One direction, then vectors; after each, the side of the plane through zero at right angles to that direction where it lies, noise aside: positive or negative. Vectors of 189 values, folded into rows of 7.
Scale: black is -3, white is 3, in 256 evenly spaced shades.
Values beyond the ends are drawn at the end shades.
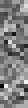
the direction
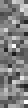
positive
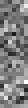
positive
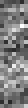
positive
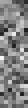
negative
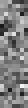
negative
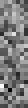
negative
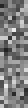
positive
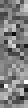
positive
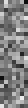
negative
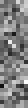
positive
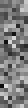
positive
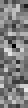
negative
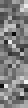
positive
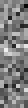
negative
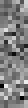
positive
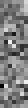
positive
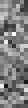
negative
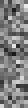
positive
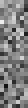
negative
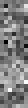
positive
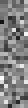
positive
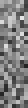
negative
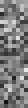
positive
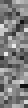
positive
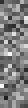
negative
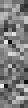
negative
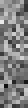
negative
